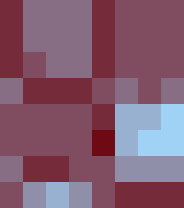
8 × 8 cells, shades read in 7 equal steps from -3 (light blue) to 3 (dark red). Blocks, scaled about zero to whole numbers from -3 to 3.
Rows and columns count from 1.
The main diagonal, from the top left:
2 0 0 2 2 -2 -1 2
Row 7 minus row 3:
-2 1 2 1 -1 -2 -2 -2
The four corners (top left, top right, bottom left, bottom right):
2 1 1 2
